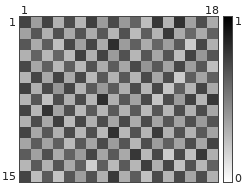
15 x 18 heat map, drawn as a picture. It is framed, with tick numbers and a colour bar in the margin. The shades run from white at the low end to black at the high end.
The field is checkered. There is no overall slope. The histogram has two humps. On average the colour sits 50% of the way up the scale.
